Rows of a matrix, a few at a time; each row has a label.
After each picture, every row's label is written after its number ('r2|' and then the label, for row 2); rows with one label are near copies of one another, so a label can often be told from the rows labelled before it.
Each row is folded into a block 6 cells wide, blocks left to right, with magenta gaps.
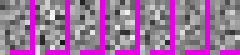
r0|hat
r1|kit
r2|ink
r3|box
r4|kit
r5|ink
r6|box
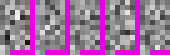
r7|kit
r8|ink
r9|kit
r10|box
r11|kit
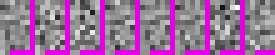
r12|hat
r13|kit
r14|ink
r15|hat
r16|hat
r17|hat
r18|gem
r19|box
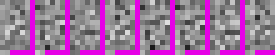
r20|ink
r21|hat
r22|box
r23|ink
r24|hat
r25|hat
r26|box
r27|ink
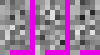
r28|ink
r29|kit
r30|ink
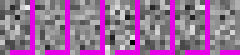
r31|gem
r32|hat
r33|hat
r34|kit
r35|gem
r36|gem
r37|ink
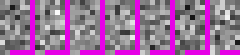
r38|gem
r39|box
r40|ink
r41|box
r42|hat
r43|gem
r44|kit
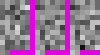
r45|gem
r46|hat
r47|hat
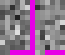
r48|gem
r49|hat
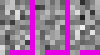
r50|kit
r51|hat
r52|ink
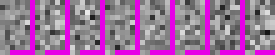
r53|hat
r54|box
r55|kit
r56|hat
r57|ink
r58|ink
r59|gem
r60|box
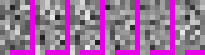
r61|gem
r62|kit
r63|kit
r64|hat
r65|hat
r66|ink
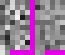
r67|kit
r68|hat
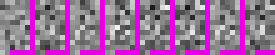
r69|hat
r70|gem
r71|ink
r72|ink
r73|gem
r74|gem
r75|ink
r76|gem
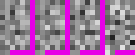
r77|box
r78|box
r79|box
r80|kit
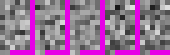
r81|box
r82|hat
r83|hat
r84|gem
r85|gem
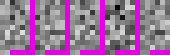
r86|ink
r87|box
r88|ink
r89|gem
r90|box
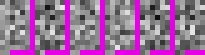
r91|ink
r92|gem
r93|ink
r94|box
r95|gem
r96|gem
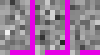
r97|ink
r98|kit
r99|hat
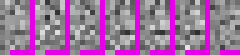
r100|box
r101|ink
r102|ink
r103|box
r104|box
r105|box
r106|hat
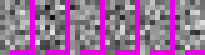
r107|box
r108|gem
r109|hat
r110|gem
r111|kit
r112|box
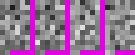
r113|gem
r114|gem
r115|ink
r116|hat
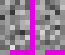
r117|box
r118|ink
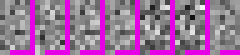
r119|box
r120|kit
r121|box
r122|box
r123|gem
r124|gem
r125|ink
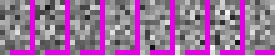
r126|gem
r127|gem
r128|gem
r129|ink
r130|hat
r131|kit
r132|kit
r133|ink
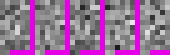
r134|gem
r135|hat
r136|gem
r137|hat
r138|ink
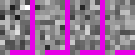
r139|gem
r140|hat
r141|gem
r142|box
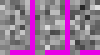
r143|ink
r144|box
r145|gem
